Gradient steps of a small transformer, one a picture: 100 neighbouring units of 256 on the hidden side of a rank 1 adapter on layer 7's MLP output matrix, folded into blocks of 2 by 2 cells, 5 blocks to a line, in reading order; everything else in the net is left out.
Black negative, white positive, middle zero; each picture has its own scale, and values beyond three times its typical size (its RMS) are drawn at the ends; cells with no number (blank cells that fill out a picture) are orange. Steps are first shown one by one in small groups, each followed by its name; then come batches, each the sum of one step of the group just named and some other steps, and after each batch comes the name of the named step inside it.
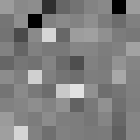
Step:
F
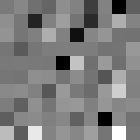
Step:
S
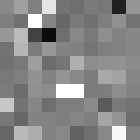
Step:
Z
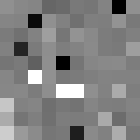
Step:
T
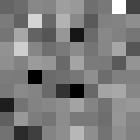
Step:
S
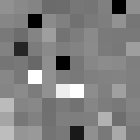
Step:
T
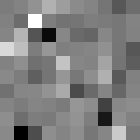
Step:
Z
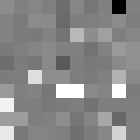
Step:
S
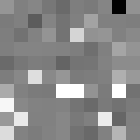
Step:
F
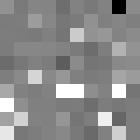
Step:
S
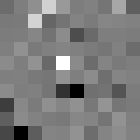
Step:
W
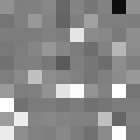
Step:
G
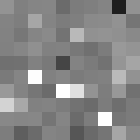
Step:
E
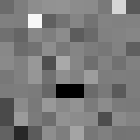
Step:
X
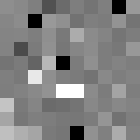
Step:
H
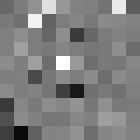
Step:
W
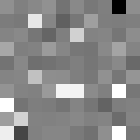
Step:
G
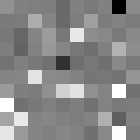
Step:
G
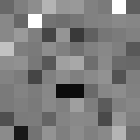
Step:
X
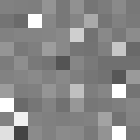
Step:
G
